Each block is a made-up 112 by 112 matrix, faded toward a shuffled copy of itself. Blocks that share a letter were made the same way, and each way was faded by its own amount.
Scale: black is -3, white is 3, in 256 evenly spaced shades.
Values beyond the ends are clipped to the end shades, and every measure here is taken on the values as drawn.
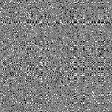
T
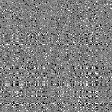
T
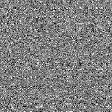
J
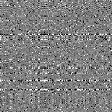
T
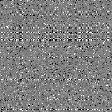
T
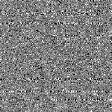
J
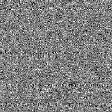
J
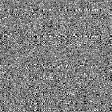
J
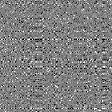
T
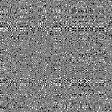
T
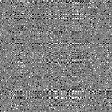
T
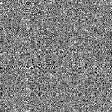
J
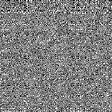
J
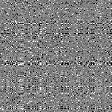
T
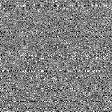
J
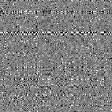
T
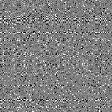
T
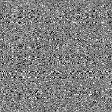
J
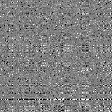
T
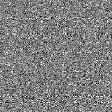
J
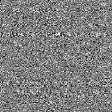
J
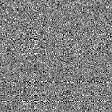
J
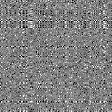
T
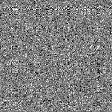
J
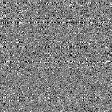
J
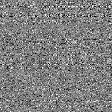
J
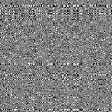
T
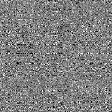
J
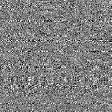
J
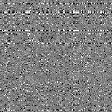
T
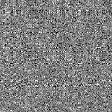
J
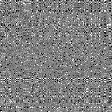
T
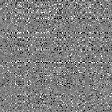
T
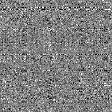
J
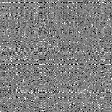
T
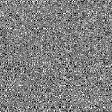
J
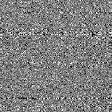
J
